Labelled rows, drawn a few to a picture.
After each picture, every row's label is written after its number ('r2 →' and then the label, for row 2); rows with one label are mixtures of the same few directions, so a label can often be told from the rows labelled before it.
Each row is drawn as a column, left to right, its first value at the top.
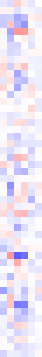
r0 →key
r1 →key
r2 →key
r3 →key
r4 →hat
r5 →key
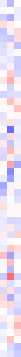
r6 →key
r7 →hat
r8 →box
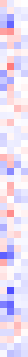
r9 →key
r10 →key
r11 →box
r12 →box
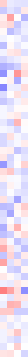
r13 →key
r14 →key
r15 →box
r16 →key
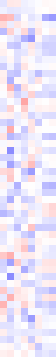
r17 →key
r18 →hat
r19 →key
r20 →hat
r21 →box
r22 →box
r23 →key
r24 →key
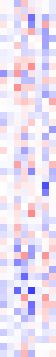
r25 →box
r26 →box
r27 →key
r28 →hat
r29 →key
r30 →hat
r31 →key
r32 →hat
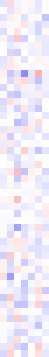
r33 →hat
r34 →hat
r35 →box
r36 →box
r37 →hat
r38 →box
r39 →key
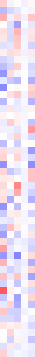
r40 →key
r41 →box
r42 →key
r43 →key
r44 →hat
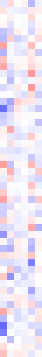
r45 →box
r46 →hat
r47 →hat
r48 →hat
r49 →key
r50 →box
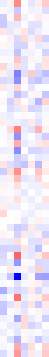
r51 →key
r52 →hat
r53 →hat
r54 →box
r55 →box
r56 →hat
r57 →hat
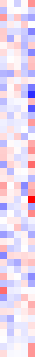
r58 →key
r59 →box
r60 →key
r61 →key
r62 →hat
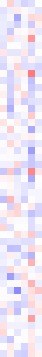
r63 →box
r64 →hat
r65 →key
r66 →hat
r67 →box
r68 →key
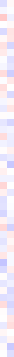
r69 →key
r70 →box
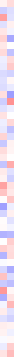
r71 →key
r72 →hat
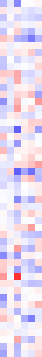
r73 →hat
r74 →box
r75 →hat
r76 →box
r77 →box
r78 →hat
